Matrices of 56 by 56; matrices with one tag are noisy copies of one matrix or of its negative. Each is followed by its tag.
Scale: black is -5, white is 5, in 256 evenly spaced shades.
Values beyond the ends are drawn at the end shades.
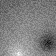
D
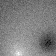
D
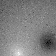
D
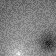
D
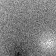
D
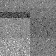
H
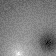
D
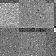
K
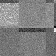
K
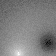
D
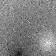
D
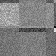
K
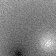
D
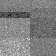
H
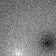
D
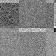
K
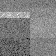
H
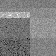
H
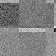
K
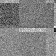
K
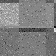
K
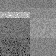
H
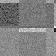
K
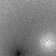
D
